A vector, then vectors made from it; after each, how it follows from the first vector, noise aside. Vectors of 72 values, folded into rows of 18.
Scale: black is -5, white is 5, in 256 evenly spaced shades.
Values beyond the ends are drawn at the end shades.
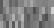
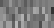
sign-scrambled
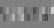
partly zeroed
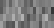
sign-scrambled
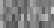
sign-scrambled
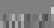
partly zeroed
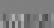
partly zeroed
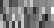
scaled up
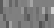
partly zeroed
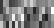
scaled up
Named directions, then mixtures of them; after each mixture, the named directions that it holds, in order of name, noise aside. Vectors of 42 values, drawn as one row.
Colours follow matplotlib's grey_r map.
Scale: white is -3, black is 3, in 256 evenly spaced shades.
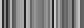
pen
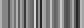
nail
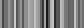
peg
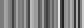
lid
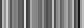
lid, pen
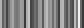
lid, pen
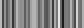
lid, pen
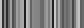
pen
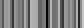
lid, peg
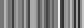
lid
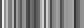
peg, pen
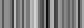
lid, peg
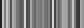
pen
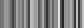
lid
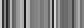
pen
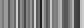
lid, nail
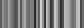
nail, peg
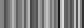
lid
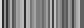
pen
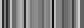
pen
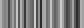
nail
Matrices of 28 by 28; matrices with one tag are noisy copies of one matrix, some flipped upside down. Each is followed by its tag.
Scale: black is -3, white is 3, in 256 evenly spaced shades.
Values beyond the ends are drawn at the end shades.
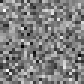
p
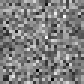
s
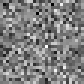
s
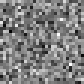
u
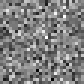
s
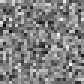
u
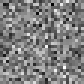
s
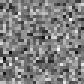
u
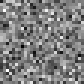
p
